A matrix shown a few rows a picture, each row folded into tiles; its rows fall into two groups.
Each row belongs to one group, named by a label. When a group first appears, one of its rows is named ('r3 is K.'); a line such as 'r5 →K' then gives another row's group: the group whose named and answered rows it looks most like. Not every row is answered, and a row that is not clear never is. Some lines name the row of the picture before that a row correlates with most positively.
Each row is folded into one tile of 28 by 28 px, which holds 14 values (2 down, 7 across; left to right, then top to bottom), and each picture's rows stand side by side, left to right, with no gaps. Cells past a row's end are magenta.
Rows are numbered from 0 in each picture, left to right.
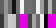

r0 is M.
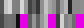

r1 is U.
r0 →M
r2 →M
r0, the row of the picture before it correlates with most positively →1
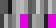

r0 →U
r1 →M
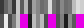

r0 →U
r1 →M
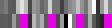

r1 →M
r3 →M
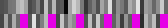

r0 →U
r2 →U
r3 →U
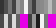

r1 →U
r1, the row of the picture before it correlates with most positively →0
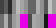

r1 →M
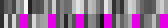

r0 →U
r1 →U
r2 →U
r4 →U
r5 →U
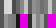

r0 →M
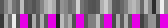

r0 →M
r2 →M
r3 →U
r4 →U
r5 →M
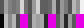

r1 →M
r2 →U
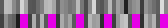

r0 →M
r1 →U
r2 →M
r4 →M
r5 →M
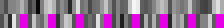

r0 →U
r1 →U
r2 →M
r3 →U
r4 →U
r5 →U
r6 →M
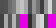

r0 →U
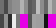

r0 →U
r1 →M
